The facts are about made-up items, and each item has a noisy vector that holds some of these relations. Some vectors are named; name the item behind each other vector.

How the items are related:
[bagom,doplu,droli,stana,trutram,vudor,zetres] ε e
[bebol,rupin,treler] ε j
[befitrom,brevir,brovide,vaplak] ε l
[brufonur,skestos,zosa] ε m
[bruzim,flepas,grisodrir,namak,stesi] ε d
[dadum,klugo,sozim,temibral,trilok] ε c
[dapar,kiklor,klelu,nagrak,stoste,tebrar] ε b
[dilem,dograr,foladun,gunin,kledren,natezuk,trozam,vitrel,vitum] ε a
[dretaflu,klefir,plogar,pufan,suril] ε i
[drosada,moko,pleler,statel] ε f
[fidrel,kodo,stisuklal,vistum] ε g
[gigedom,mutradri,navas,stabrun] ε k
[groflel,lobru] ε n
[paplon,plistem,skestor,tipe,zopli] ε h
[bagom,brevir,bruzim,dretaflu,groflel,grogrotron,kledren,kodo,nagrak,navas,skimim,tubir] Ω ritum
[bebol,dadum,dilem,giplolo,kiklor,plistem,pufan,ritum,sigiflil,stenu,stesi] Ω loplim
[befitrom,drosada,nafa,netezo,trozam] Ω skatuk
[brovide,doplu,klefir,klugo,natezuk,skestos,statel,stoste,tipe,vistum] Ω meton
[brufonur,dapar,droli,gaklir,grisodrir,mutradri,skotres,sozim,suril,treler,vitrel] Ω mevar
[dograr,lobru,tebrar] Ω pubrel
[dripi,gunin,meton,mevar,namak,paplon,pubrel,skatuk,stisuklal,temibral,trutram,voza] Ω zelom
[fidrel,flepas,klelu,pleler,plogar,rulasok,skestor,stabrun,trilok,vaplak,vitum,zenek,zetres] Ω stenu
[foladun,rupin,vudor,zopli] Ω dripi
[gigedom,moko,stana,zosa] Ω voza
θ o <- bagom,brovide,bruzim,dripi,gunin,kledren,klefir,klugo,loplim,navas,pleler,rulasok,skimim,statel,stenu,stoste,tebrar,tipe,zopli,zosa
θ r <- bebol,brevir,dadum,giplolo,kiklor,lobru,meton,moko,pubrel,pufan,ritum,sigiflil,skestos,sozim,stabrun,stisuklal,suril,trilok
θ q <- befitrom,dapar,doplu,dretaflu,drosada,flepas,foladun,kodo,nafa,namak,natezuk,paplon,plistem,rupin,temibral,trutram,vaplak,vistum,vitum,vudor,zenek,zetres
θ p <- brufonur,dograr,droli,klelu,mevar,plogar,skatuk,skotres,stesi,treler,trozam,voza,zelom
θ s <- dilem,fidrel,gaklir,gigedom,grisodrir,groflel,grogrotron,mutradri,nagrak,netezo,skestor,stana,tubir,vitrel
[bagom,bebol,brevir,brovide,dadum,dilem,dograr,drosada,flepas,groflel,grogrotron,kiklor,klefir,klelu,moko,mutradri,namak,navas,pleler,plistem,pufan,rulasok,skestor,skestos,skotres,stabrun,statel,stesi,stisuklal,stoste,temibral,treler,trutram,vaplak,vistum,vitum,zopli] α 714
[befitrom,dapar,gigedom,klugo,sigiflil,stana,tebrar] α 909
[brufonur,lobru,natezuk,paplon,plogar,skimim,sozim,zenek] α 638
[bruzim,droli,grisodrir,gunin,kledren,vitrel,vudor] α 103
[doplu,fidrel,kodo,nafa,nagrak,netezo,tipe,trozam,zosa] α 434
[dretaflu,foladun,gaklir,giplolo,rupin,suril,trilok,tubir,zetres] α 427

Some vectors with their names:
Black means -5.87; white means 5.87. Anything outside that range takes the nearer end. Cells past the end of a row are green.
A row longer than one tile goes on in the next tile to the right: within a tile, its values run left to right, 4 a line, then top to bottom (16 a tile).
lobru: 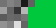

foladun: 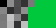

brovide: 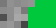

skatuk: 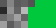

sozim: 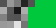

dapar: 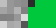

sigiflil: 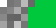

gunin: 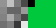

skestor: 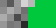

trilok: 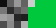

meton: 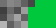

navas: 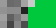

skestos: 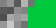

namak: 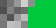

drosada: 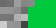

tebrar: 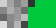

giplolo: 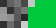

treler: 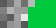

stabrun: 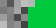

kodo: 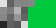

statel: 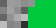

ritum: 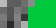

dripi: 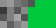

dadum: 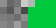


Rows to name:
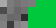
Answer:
loplim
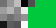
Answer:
droli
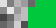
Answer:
stana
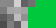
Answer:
doplu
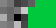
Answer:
plogar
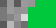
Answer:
skotres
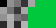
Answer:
gaklir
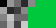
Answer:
suril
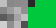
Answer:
befitrom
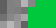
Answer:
temibral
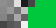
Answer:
vudor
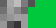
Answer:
tipe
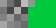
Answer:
pufan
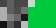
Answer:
tubir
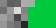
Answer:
klelu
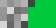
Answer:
gigedom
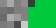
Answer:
zosa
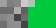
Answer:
rulasok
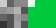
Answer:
bagom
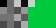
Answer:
rupin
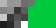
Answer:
bruzim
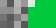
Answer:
bebol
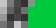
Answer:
skimim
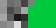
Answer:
zenek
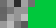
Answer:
dograr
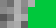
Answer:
trutram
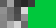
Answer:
brufonur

